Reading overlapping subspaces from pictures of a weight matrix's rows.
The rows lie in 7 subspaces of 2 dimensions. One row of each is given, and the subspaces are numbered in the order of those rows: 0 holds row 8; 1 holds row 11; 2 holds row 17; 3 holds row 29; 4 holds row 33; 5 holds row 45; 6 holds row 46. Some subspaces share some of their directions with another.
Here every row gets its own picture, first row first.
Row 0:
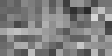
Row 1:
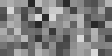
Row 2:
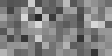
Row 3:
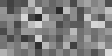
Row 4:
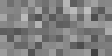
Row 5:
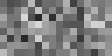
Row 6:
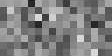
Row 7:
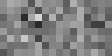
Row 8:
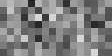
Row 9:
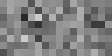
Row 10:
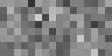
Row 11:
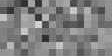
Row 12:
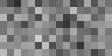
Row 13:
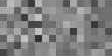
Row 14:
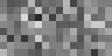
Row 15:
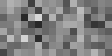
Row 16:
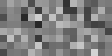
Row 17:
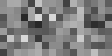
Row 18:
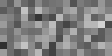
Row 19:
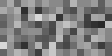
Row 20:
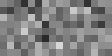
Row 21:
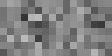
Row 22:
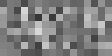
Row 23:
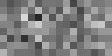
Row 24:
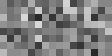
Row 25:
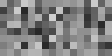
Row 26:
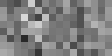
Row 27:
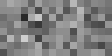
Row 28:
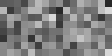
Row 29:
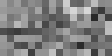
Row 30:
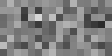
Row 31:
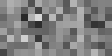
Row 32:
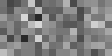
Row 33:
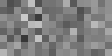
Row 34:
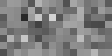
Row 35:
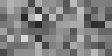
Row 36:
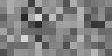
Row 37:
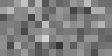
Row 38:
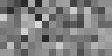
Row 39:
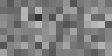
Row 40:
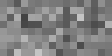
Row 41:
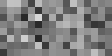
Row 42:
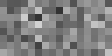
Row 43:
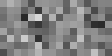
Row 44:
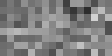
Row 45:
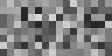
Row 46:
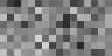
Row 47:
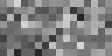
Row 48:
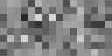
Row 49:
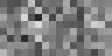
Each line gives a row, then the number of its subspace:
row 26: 5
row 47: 6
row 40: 6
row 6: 0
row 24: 3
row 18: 5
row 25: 4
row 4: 3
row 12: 6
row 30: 5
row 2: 0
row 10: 0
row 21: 1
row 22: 4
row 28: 2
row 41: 6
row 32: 4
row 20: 1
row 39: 5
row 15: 4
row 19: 5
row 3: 2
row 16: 3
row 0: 3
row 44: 3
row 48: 2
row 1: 0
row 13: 4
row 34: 2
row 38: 1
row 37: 1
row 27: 0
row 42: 2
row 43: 1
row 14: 3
